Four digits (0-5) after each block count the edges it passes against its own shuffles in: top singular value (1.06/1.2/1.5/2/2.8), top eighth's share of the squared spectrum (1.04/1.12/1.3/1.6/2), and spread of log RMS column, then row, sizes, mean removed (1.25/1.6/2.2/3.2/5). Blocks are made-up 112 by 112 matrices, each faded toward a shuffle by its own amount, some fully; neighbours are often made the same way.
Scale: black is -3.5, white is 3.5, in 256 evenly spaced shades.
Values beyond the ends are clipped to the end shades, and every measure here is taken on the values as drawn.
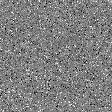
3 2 0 0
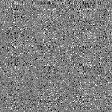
4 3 2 2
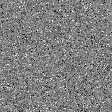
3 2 0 0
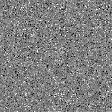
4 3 1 1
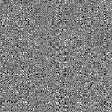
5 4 3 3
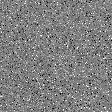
0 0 0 0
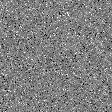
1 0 0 0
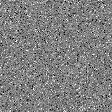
2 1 0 0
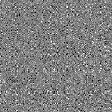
4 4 2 2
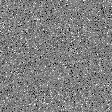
2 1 0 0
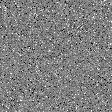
1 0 0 0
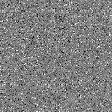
3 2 1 1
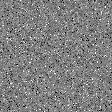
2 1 0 0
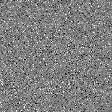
3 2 0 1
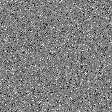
2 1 0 0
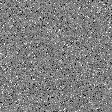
1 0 0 0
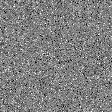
0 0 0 0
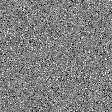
0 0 0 0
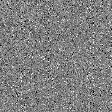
1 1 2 0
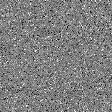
2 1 0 0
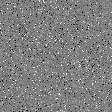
0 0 0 0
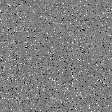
1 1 0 0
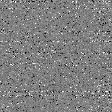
2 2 1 2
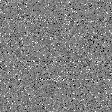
1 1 0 2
